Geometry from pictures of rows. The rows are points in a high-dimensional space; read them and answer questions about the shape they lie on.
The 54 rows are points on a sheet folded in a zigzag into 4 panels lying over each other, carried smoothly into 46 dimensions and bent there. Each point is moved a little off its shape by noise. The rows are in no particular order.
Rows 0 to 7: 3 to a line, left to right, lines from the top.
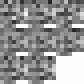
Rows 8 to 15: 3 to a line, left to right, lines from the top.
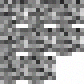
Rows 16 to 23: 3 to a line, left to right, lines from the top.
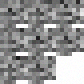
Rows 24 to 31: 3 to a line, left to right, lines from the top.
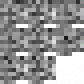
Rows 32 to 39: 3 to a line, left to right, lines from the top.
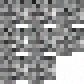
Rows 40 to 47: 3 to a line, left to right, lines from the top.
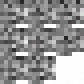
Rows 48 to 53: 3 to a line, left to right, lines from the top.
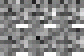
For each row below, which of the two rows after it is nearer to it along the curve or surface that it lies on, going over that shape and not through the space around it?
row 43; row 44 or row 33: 33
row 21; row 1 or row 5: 1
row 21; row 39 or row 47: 47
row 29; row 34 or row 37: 34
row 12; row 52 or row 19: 19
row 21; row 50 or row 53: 50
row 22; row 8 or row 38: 38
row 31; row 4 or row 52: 52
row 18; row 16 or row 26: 26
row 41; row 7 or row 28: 28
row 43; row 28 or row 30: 28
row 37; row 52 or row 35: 52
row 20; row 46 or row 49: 49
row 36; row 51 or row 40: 40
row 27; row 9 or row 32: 9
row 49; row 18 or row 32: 32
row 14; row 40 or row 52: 52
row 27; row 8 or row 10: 10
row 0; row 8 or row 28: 8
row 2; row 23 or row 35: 35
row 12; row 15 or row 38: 15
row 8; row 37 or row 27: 37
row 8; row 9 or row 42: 9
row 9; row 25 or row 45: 45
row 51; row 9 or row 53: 9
